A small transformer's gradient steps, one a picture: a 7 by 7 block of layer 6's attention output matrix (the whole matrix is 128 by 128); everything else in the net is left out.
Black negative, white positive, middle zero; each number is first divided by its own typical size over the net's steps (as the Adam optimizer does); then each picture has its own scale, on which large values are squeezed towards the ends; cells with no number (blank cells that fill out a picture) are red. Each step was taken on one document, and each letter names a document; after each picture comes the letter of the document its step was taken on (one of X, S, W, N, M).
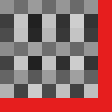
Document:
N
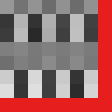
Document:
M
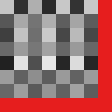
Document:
N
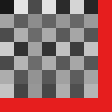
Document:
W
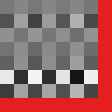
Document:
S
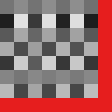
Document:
W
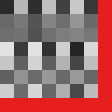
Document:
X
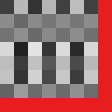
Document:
X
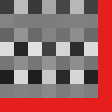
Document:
X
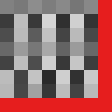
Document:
N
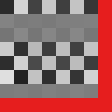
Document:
X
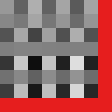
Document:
N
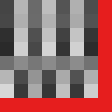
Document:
S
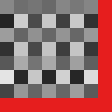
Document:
S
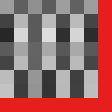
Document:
N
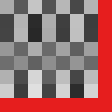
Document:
M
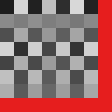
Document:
W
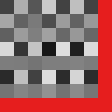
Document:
X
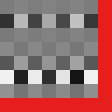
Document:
S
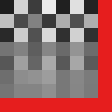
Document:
M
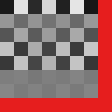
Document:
W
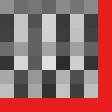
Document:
N
